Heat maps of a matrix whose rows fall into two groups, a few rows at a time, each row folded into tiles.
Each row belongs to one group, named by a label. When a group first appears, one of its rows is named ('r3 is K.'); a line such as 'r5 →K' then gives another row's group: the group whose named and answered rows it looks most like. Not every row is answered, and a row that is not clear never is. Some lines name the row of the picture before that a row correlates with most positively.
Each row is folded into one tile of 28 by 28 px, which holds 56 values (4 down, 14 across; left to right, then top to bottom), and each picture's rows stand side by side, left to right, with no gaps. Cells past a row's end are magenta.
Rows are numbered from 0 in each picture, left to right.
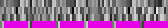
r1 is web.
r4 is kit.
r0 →kit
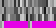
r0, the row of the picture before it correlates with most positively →3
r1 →kit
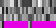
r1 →web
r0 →web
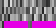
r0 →web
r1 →kit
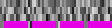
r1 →web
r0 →kit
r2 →kit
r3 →kit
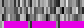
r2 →web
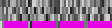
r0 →web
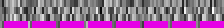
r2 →kit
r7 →kit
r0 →web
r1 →web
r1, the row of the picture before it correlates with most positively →0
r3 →kit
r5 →web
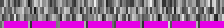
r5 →web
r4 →kit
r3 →web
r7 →web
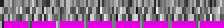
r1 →kit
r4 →kit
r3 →kit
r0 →web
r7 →kit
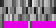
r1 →web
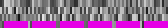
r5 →web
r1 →web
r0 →web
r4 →kit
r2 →kit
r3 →kit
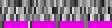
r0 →kit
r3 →kit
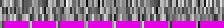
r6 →web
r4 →kit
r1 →kit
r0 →web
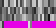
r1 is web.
